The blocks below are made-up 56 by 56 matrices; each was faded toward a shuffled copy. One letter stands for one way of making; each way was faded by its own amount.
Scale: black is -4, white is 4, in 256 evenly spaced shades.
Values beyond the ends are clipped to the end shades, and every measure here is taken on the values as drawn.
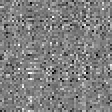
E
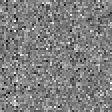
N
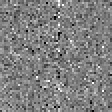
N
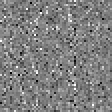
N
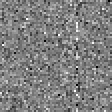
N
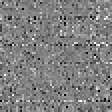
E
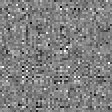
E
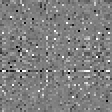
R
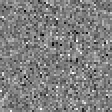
N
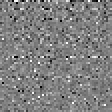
E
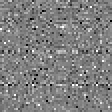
R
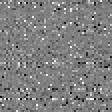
R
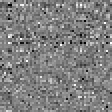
E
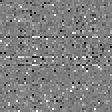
R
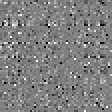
R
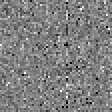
N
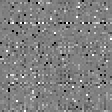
R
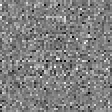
E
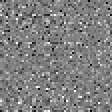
R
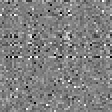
E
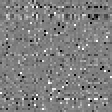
R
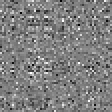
E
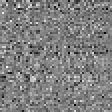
E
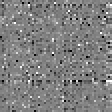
R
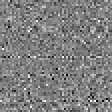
E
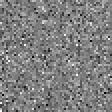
N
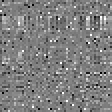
R
